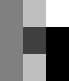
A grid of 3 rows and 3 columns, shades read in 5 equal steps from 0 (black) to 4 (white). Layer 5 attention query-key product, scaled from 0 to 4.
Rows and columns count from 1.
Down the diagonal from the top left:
2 1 0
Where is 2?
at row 1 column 1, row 2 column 1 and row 3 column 1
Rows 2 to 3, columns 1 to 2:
2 1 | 2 3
